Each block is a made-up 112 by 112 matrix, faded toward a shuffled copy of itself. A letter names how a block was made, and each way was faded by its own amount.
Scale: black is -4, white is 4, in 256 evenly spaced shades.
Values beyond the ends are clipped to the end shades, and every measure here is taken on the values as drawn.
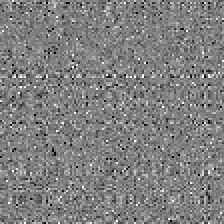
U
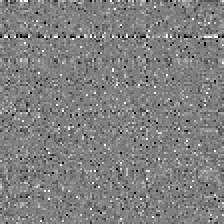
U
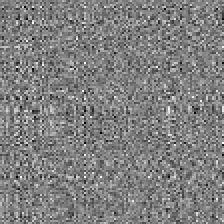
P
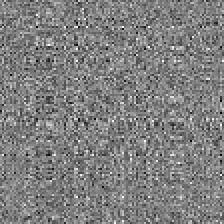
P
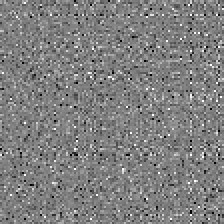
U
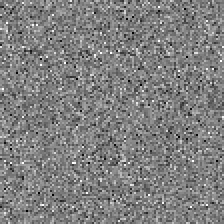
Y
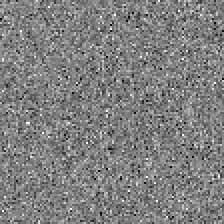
Y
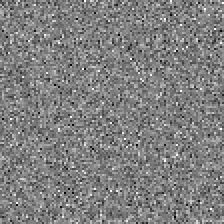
Y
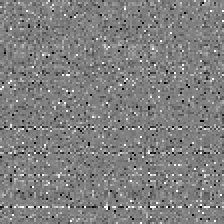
U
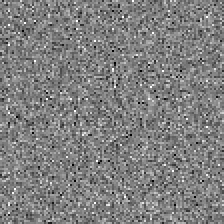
Y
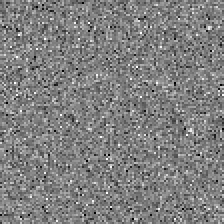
Y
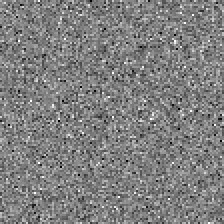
Y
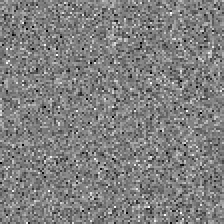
Y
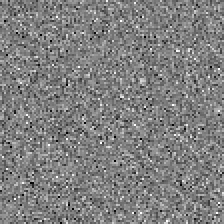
Y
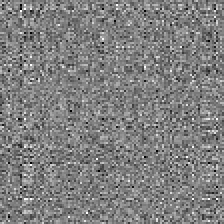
P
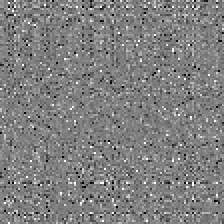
U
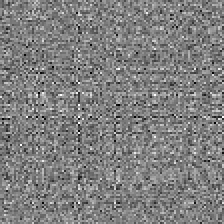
P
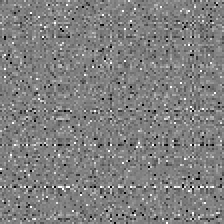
U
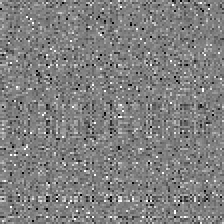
U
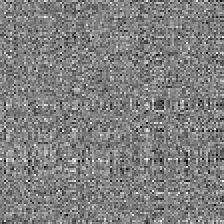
P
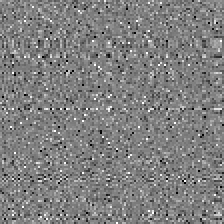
U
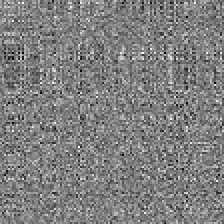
P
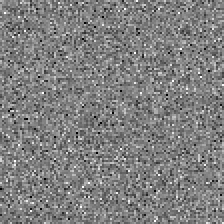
Y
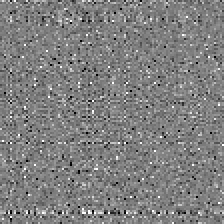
U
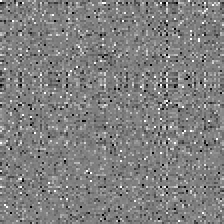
U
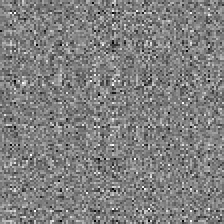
P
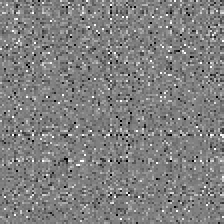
U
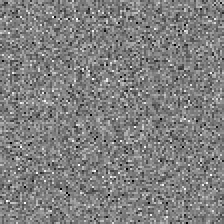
Y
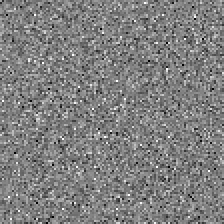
Y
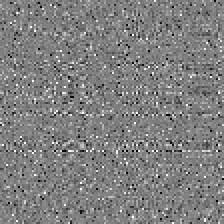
U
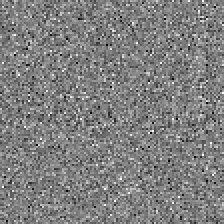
Y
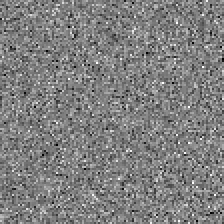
Y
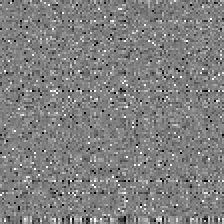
U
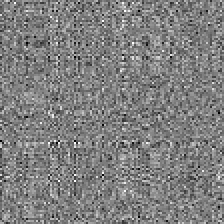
P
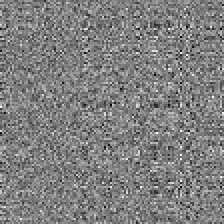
P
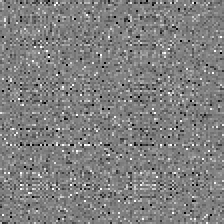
U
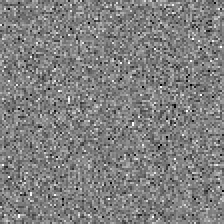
Y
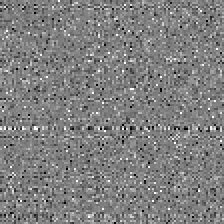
U
